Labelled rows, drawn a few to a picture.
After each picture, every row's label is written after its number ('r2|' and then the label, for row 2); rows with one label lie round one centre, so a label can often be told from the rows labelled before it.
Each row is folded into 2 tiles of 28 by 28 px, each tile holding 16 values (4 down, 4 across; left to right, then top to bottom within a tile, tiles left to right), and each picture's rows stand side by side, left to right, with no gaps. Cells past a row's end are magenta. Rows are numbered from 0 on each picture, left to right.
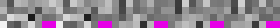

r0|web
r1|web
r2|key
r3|key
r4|key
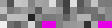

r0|web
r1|key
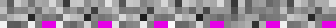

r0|web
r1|web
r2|web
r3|web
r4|key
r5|web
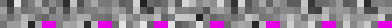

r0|key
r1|key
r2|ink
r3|web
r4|key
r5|ink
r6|ink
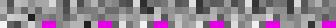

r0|web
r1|key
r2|ink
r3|ink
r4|ink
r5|key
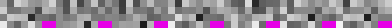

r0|web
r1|key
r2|key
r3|web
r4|ink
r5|web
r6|web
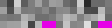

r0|key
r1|ink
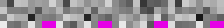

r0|web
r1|web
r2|ink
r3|web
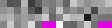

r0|ink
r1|web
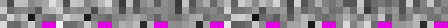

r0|web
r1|web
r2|key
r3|key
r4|web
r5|key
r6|ink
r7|key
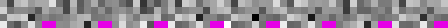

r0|web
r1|key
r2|ink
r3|web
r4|web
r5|web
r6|key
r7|web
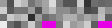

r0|web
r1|ink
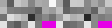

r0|web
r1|web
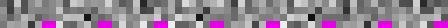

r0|key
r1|web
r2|ink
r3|web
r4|key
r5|web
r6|key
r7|ink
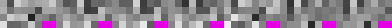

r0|web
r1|ink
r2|ink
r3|ink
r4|web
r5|key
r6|key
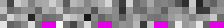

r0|web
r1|web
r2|key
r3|ink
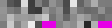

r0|ink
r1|key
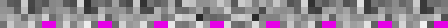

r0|ink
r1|ink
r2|ink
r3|web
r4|web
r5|ink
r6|ink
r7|ink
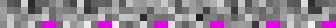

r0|ink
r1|ink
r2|web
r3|web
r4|key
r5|ink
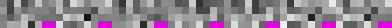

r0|key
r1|web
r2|key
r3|ink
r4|ink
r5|web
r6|web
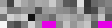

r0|web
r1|ink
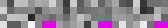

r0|web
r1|key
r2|ink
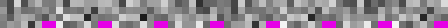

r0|key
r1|web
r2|web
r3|ink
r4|key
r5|web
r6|ink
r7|web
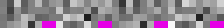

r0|key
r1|web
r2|key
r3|web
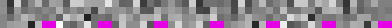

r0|key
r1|web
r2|ink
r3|ink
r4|key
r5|web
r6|key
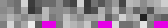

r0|ink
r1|ink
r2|web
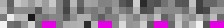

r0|web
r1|key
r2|ink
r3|ink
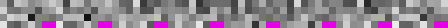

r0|web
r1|web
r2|ink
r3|ink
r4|key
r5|key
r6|ink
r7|web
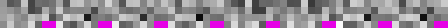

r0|ink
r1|web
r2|web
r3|web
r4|ink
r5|ink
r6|web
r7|web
